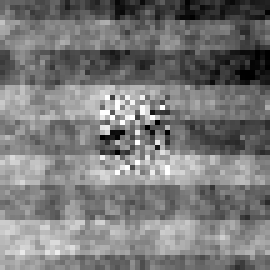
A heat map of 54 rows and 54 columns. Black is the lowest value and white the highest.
There is an overall slope up to the bottom left. Stripes running across repeat 4 times from top to bottom. The histogram is bell-shaped. An odd patch, rougher than its surroundings, sits in the centre.
